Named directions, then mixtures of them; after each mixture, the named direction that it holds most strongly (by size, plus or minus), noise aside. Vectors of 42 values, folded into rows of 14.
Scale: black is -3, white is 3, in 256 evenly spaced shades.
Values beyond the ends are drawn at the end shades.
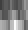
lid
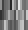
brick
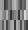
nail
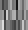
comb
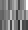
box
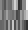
box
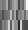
box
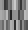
nail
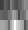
lid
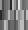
brick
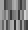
nail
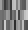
nail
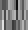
comb
